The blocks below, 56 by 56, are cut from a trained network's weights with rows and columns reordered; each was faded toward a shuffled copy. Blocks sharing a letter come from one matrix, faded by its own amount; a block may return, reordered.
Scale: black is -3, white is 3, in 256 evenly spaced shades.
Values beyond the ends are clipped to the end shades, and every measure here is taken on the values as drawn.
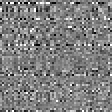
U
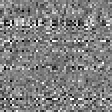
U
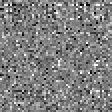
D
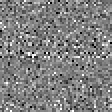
D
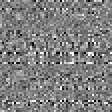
U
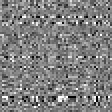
U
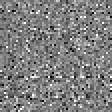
D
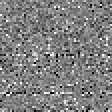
D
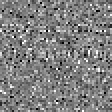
D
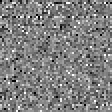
D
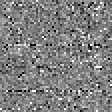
D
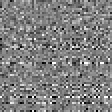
U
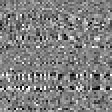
U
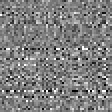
U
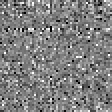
D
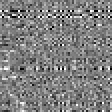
U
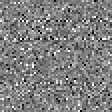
D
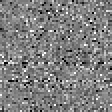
D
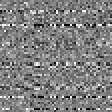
U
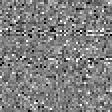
D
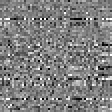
U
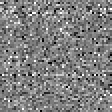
D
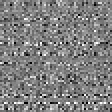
U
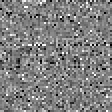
D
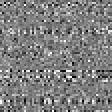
U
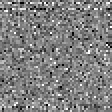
D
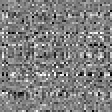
U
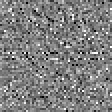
D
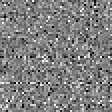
D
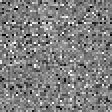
D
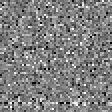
D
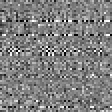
U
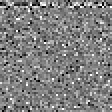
D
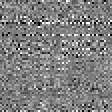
U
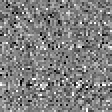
D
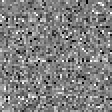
D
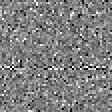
D
